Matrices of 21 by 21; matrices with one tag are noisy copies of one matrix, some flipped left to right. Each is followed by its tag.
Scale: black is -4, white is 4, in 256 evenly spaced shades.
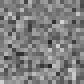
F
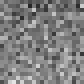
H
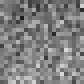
H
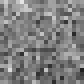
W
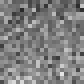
H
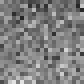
H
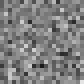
F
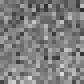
H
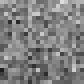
W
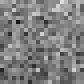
W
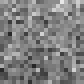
W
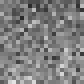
H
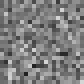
F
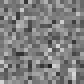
F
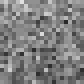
W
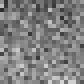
H
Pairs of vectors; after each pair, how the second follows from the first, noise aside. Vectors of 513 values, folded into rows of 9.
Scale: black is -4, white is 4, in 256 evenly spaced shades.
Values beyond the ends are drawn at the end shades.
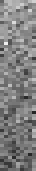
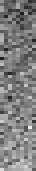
reversed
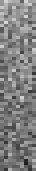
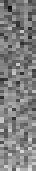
reversed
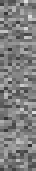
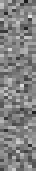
sign-scrambled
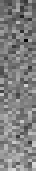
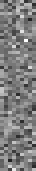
sign-scrambled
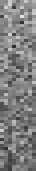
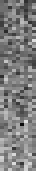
reversed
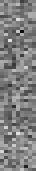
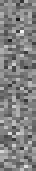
sign-scrambled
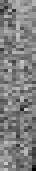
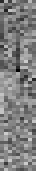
wrapped around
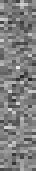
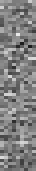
wrapped around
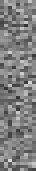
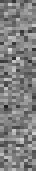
wrapped around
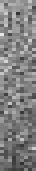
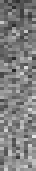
reversed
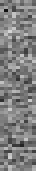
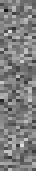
sign-scrambled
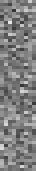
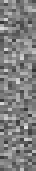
wrapped around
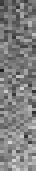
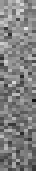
reversed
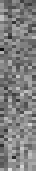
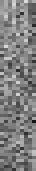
reversed
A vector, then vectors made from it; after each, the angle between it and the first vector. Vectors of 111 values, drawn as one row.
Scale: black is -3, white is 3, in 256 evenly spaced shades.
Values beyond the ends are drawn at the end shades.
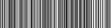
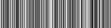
partly opposed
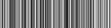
partly aligned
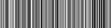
nearly opposite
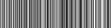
partly aligned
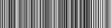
nearly parallel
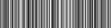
partly opposed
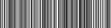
nearly parallel
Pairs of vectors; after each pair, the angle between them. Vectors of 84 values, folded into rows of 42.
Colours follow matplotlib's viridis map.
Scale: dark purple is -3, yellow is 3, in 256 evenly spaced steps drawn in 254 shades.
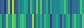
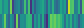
partly opposed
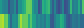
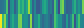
partly aligned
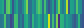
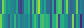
partly aligned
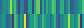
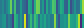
nearly parallel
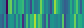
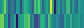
partly opposed
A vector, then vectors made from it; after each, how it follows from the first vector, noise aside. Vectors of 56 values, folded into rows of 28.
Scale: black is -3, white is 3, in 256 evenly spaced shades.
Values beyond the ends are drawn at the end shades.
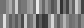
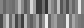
reversed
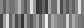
reversed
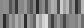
negated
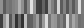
reversed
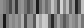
negated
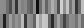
negated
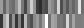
reversed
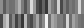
reversed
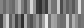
reversed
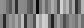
negated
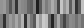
negated
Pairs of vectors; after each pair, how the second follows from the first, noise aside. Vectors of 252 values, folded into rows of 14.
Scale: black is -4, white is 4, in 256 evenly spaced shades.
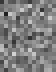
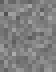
shrunk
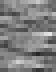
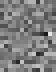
sign-scrambled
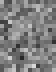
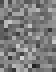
sign-scrambled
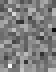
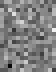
sign-scrambled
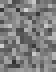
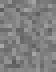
shrunk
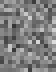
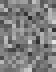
sign-scrambled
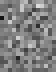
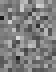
copied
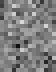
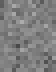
shrunk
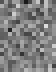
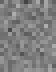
shrunk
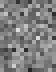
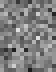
copied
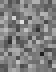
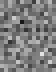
sign-scrambled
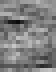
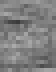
shrunk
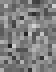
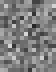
sign-scrambled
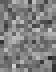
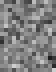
sign-scrambled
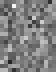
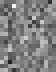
copied
